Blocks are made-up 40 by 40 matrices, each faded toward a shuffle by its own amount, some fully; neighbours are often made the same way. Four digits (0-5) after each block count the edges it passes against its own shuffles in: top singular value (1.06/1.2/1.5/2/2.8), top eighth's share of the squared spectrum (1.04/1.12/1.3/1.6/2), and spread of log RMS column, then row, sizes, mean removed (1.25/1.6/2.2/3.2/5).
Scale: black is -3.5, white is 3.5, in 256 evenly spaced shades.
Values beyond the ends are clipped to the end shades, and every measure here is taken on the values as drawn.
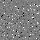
1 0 0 1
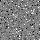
0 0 0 0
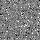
0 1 0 0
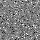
0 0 0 0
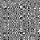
4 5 3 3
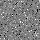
0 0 0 0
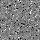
0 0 0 0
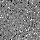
0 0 0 0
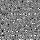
1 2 0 2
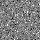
1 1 0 0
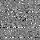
2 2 0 2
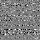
2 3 0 3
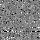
2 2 0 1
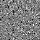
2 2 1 0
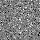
0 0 0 0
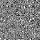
2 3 1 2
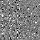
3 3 2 0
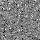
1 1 1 0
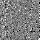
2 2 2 0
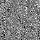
1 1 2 0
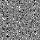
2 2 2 0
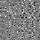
3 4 2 1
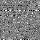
2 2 0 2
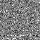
1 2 0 2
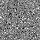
0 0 0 1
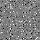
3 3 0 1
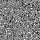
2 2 1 0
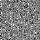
1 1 2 0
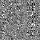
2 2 2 0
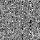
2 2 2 0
